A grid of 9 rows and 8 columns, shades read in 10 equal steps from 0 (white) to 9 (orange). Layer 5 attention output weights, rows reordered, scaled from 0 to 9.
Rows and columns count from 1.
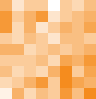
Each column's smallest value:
1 2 3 2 0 4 3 4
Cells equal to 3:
9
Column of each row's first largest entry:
1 1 1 3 1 8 6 6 8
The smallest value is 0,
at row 1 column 5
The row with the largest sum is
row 8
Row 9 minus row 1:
-5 4 -1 1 4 4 2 4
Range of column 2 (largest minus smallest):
4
